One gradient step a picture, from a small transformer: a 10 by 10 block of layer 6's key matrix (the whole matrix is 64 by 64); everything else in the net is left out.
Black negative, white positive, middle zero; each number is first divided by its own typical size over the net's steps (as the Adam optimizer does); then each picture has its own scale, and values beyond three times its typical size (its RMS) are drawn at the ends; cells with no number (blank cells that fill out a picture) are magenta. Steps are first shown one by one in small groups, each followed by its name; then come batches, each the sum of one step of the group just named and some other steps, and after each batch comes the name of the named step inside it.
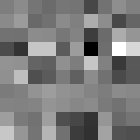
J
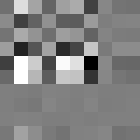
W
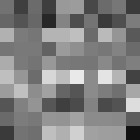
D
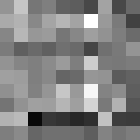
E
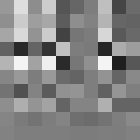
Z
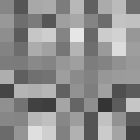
D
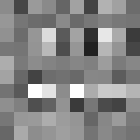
D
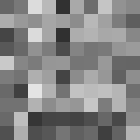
E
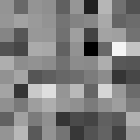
J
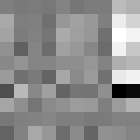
Z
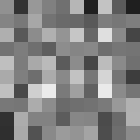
D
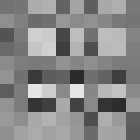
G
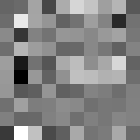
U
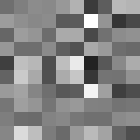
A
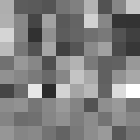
A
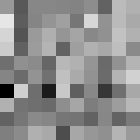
A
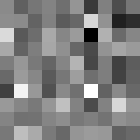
A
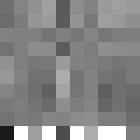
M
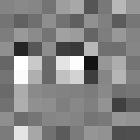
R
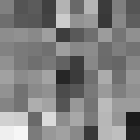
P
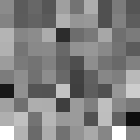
P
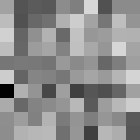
P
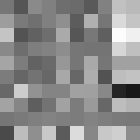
M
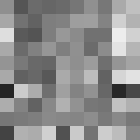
M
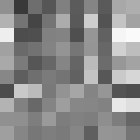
P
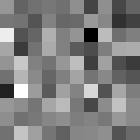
R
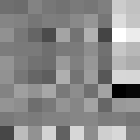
M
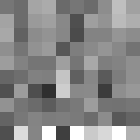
M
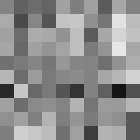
P
